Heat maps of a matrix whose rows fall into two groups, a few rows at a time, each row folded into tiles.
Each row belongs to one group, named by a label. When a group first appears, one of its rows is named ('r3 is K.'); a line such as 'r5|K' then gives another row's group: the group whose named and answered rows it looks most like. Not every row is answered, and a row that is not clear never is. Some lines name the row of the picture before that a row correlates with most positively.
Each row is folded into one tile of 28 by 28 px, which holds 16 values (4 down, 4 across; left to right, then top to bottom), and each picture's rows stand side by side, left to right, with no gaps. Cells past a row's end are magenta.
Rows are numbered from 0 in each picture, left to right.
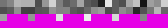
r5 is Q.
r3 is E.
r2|E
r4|E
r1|E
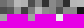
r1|Q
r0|E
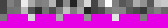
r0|Q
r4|E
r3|E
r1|E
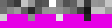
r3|Q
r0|E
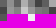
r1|E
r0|Q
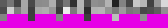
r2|Q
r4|Q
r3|Q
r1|Q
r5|E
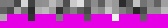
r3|Q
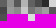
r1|E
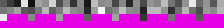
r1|Q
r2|Q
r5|Q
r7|Q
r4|Q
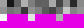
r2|Q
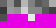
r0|Q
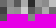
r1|Q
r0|Q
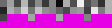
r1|Q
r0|Q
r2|Q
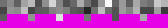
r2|E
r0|Q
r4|Q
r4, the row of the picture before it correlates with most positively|0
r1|E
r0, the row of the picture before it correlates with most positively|0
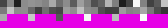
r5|E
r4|E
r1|E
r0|Q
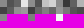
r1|E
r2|E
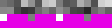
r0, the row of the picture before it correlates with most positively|2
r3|E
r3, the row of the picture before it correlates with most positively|1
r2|E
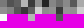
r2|Q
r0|E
